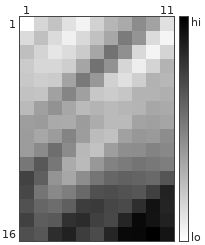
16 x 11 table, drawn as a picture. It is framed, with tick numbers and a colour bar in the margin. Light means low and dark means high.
Ninth with the highest average: bottom right. Grain: diagonal, up to the right. Calmest part: middle right. Slope: up to the bottom.
